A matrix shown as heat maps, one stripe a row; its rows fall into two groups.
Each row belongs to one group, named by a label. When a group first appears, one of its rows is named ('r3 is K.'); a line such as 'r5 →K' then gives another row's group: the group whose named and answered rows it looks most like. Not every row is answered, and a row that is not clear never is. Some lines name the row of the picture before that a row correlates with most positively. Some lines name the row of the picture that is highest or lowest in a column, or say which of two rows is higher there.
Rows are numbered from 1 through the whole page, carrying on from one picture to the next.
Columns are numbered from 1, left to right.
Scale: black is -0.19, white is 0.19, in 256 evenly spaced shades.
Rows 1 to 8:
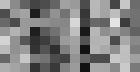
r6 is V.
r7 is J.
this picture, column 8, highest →3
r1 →V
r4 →V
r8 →V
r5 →V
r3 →J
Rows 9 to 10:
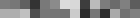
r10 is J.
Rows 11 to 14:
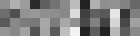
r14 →J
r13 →J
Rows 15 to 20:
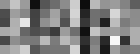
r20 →J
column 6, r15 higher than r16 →No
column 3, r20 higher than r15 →Yes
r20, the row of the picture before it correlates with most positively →14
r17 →J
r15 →V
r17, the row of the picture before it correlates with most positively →14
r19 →J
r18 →V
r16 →J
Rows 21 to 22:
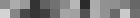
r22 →V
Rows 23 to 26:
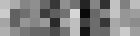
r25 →J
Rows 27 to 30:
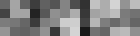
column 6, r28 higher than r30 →Yes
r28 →V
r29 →V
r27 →V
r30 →J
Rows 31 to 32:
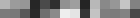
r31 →V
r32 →V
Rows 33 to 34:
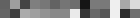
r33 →J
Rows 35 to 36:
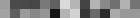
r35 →V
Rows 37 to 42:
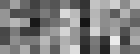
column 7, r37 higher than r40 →No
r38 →V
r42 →J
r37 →V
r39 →V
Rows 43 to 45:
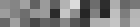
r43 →J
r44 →J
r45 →V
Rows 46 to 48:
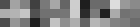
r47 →J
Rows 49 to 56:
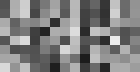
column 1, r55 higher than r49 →Yes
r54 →V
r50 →J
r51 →J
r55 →V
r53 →J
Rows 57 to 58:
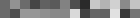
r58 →J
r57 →V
